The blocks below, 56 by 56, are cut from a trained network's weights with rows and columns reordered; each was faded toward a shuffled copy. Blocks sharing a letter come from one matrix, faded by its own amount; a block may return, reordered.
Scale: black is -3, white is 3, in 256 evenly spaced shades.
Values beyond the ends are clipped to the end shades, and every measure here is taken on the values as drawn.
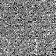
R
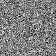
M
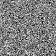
M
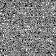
R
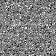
R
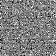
R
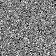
M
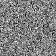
M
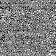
R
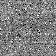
R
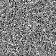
M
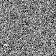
M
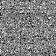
R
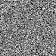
M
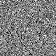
M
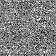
R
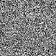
M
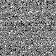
R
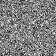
M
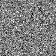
M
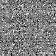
R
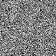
M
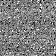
R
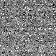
R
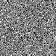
M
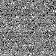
R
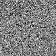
M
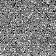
R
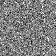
M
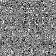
R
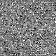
R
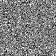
M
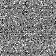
R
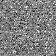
R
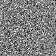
M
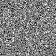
M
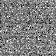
R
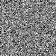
M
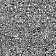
R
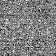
R
